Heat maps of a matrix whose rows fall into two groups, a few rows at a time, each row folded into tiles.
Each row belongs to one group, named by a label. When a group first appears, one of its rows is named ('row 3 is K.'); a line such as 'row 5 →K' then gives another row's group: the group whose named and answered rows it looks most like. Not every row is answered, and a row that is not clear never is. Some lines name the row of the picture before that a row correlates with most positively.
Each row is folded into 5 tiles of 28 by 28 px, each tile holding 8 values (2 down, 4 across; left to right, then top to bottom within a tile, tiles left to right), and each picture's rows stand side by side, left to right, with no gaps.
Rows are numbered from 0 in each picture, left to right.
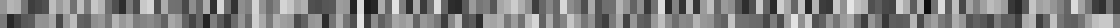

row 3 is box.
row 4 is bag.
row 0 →box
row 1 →bag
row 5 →bag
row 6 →bag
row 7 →box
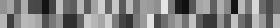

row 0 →bag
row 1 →bag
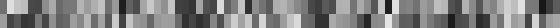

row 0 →box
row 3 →box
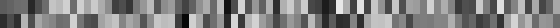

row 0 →box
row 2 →bag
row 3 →bag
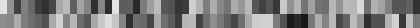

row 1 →box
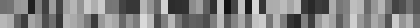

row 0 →box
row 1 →bag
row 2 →box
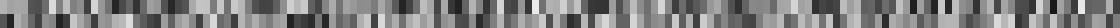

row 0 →box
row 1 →box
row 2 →box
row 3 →bag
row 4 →box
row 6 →bag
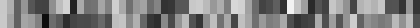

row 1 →box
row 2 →box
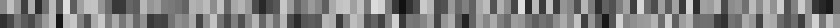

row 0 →box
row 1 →box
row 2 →box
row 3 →bag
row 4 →bag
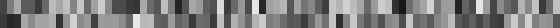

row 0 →box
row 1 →bag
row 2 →box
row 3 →bag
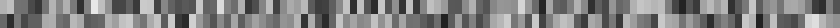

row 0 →box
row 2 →bag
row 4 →box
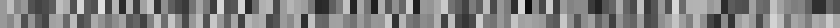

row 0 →bag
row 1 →bag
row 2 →bag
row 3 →bag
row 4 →bag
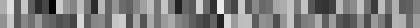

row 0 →bag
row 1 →bag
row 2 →bag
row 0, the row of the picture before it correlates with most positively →4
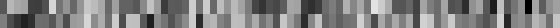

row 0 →box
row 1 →box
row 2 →box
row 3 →bag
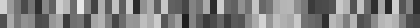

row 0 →bag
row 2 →bag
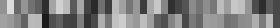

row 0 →bag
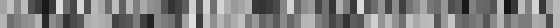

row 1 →box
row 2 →bag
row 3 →bag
